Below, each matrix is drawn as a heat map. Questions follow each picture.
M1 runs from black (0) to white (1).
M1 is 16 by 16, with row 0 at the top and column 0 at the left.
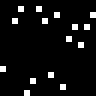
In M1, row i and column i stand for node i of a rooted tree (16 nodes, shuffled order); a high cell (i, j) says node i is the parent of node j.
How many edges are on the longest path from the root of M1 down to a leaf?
6
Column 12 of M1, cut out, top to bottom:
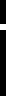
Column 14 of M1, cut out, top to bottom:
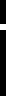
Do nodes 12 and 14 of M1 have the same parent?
yes
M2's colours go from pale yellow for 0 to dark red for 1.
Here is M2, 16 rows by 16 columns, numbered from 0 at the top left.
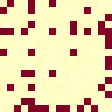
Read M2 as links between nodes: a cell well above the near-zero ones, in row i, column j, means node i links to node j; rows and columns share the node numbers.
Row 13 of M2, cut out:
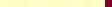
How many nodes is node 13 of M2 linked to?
1
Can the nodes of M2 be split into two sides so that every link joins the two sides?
no
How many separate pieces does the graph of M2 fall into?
1
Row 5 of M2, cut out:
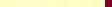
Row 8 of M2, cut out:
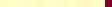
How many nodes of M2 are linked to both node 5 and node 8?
1
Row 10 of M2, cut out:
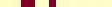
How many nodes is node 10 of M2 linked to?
3
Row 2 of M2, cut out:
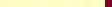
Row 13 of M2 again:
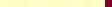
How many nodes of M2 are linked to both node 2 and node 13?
1
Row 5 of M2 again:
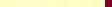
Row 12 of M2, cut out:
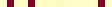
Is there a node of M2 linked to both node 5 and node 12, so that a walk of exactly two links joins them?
no
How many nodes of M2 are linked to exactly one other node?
7
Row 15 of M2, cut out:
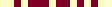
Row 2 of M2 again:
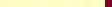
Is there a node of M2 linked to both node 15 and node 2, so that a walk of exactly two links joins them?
no
